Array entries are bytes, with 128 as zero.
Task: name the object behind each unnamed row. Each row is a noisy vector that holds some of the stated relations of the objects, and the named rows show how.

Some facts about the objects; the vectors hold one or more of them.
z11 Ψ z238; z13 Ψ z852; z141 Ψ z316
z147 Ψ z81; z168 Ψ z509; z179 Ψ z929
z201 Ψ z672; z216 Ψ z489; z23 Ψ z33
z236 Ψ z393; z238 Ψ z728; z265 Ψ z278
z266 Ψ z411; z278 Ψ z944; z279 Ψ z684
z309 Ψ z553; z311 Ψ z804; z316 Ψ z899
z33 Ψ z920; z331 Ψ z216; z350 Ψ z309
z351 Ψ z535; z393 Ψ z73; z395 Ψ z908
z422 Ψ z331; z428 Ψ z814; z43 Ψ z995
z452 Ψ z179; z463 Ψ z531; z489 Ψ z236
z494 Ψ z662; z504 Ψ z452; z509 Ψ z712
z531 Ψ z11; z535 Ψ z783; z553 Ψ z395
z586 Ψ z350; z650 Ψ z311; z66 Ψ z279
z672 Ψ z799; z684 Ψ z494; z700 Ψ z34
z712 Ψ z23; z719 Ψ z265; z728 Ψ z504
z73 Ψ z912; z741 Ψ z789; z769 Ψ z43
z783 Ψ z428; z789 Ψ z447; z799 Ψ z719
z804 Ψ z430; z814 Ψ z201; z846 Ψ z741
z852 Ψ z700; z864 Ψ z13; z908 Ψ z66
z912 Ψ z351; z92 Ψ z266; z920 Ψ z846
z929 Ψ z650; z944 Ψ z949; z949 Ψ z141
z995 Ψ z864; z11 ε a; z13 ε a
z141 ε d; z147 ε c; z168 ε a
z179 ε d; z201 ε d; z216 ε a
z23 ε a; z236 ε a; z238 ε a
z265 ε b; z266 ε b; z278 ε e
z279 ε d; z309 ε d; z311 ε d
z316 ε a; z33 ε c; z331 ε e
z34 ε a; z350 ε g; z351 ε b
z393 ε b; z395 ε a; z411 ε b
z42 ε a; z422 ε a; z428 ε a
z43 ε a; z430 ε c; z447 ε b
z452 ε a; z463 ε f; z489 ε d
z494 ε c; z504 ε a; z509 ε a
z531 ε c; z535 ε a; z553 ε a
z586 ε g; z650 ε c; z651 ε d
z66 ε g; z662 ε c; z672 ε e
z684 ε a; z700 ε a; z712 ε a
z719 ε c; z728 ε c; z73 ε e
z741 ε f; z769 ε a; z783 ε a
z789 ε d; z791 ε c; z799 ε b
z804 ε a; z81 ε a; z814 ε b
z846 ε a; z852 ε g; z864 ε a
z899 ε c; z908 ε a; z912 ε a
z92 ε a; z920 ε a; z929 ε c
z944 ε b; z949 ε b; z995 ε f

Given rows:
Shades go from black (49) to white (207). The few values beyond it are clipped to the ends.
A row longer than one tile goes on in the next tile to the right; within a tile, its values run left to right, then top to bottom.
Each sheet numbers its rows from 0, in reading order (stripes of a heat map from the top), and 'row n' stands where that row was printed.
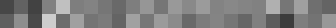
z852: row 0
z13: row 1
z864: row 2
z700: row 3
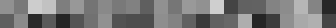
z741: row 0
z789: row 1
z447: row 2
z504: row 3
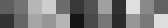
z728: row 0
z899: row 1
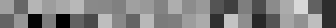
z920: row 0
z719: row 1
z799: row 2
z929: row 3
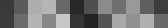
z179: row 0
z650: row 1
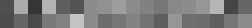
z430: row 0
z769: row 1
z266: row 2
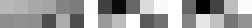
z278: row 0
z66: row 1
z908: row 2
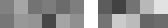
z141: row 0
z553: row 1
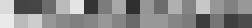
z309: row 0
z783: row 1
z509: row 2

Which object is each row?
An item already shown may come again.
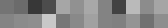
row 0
z586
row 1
z494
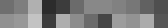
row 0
z814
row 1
z11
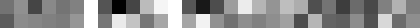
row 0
z147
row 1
z908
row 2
z279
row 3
z944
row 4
z852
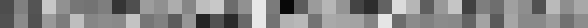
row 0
z791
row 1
z586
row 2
z741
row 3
z684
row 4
z350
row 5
z428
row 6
z494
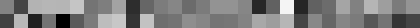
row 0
z33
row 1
z201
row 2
z995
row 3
z351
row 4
z509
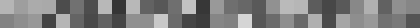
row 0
z944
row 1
z430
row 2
z34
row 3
z311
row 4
z331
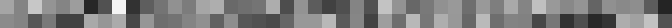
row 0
z509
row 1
z351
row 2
z463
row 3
z804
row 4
z791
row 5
z672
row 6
z509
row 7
z452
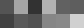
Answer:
z430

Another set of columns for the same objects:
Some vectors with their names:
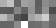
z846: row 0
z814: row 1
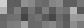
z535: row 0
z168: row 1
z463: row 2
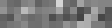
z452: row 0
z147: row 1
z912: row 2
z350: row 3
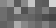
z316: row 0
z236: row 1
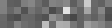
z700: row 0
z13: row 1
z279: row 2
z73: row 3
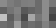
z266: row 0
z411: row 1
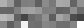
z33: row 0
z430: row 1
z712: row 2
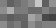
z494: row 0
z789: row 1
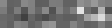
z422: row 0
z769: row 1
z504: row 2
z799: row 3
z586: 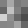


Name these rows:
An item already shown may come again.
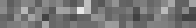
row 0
z452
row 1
z852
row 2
z531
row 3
z428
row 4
z331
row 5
z452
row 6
z216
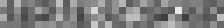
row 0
z393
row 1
z684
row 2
z351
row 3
z311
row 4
z719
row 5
z509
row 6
z66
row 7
z995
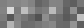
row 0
z179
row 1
z452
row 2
z995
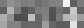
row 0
z350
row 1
z266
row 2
z278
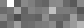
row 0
z141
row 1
z452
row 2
z804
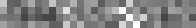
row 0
z73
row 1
z489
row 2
z311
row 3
z201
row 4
z650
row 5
z447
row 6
z430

